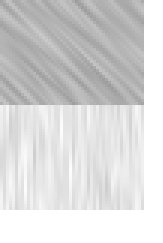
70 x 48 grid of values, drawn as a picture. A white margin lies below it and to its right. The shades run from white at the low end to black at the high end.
The table splits into 2 rows of 1 panel. Panel 1,1: low, slanting down to the right, faint in contrast. Panel 2,1: very low, streaked downward, faint in contrast.
